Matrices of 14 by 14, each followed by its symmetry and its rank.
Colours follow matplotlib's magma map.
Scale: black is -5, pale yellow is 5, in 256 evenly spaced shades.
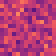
neither, full rank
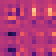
antisymmetric, rank two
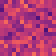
neither, full rank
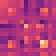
symmetric, rank two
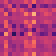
antisymmetric, rank two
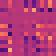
antisymmetric, rank two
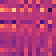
neither, rank two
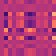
neither, rank one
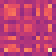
symmetric, rank two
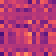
neither, rank two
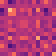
symmetric, rank two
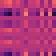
neither, rank one
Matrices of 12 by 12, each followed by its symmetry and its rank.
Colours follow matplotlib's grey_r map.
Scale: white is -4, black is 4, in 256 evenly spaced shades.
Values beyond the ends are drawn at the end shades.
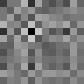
symmetric, rank two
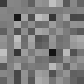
symmetric, rank two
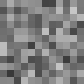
antisymmetric, full rank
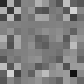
symmetric, rank two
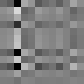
neither, rank one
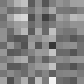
neither, rank two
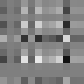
neither, rank one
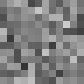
antisymmetric, full rank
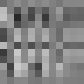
neither, rank two
